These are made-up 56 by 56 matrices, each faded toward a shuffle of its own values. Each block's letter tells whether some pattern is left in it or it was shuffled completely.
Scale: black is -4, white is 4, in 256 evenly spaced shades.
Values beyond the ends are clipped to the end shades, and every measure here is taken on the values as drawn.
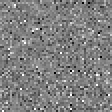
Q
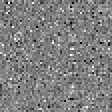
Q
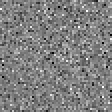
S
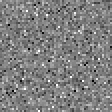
S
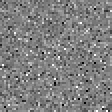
S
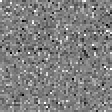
Q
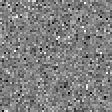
S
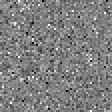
Q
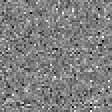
Q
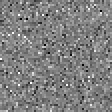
S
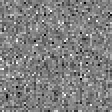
Q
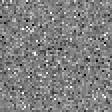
S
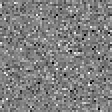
Q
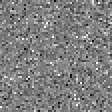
S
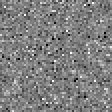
S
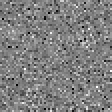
Q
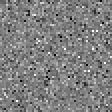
S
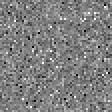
S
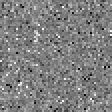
S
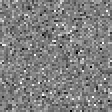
S
